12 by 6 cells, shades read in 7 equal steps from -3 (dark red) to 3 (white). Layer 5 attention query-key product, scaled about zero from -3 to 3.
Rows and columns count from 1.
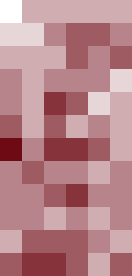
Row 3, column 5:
0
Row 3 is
1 1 1 -1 0 -1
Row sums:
8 2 1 3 1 1 -7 0 -3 2 -1 -6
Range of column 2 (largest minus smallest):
4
